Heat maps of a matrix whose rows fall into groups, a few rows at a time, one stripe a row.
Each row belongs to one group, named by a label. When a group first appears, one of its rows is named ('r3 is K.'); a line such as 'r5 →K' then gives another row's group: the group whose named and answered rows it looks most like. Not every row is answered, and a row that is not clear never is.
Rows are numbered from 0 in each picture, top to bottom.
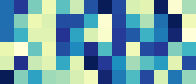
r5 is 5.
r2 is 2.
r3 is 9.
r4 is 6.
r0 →6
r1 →2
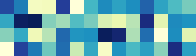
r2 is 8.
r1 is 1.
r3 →1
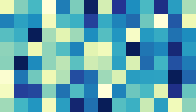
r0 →9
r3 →2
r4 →1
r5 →1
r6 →1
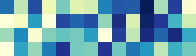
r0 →5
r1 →9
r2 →2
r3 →8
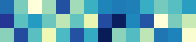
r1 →5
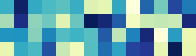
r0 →1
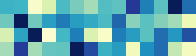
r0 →2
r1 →8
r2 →1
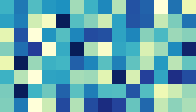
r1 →2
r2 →8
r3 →1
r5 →2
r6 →8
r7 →8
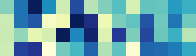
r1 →1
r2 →9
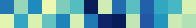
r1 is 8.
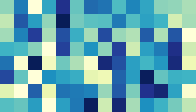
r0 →8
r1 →8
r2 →5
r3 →9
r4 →5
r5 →2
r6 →9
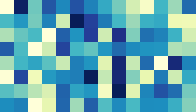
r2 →9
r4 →1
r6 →9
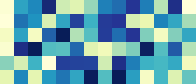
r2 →8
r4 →9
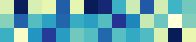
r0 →8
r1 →8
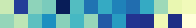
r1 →5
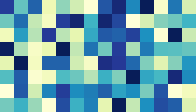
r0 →5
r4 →8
